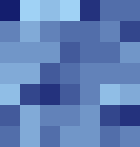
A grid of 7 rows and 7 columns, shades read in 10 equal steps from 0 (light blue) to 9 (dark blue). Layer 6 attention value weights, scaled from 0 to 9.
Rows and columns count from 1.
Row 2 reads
4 2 4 5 5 4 7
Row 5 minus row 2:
-3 5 4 1 -1 -3 -5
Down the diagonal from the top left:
9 2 3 5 4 7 4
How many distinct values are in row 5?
6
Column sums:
30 18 31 29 32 31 33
